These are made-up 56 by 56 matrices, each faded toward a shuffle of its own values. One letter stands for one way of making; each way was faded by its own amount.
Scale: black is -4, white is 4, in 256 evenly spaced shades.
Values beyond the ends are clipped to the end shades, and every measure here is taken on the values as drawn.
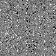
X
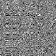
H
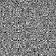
H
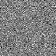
H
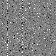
X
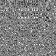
H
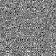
H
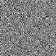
H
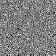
H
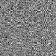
H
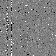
X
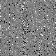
X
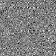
H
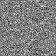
H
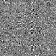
H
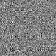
H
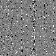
X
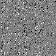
X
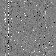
X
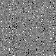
X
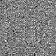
H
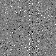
X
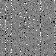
X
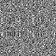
H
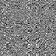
H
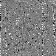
X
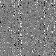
X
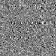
H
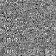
H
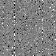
X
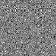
H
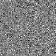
H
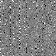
X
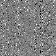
X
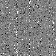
X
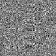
H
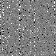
X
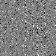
X
